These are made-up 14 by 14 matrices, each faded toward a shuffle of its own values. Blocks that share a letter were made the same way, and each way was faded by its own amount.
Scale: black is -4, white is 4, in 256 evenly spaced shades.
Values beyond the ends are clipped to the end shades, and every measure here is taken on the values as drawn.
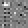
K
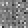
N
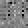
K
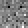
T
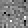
N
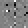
K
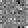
K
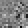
T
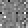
K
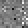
K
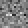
N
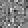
T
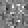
K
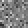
N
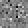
N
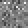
T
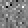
N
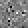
N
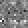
K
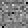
T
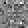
T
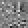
K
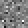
T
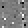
K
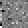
N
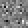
T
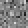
K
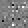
N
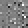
K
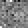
T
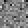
N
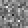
T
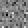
N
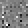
N
